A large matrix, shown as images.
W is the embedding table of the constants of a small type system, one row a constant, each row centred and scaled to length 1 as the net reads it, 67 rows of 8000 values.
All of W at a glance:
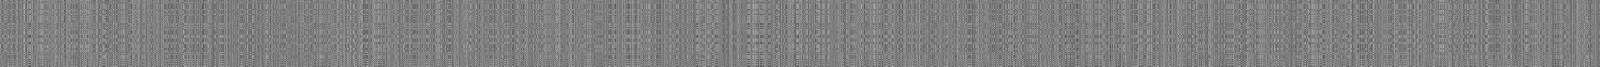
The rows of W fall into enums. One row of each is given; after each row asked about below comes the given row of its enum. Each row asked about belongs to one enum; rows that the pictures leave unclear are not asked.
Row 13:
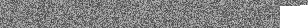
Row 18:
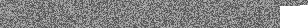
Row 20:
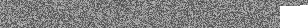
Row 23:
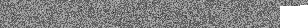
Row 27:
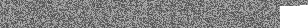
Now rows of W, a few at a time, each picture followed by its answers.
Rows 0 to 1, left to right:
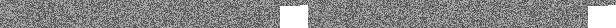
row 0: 18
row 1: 13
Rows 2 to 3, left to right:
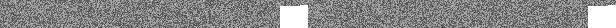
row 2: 23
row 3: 18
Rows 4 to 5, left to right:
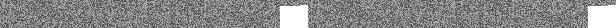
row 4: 27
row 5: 27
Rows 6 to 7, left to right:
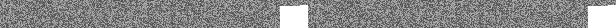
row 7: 27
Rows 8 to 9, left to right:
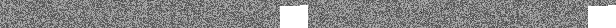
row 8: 27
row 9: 23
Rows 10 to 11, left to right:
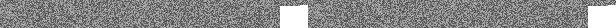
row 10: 18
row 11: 18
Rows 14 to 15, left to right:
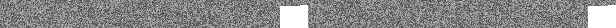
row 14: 23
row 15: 27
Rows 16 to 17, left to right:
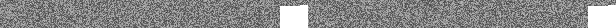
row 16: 18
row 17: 20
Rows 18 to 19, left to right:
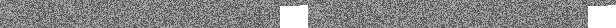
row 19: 18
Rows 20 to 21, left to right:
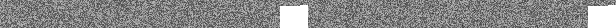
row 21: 13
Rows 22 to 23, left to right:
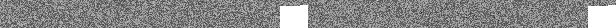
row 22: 20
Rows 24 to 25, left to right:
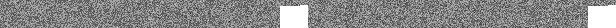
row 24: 23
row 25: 13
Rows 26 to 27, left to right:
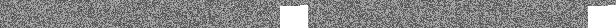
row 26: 23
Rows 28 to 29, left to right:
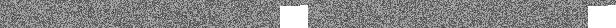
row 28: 23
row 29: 18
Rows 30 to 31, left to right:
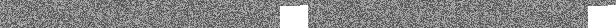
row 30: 20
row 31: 27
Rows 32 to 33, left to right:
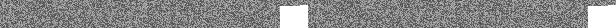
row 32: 27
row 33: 27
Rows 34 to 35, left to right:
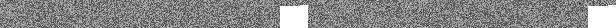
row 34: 18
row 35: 23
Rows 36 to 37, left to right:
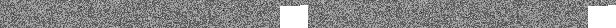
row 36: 23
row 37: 23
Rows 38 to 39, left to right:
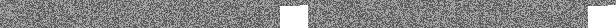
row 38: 18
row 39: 27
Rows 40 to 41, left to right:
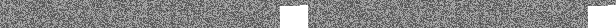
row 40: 27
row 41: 27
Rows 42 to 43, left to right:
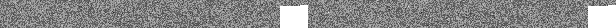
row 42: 23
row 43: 23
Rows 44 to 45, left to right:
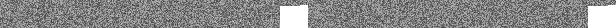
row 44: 13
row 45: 18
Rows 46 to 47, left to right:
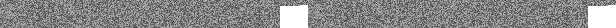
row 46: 18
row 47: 18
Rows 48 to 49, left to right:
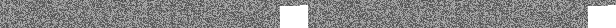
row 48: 27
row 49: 27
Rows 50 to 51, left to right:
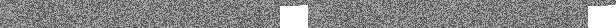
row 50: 18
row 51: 18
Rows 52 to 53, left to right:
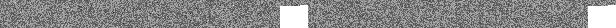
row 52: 23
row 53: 27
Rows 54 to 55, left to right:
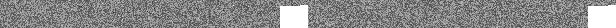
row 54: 23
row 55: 20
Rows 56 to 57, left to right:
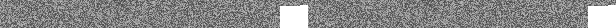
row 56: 20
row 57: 20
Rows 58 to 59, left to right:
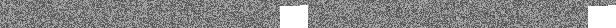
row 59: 23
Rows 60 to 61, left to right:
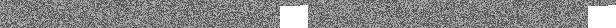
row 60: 20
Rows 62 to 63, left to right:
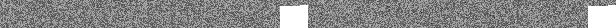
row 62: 27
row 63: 23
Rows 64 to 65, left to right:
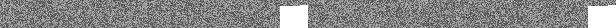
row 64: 27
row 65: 23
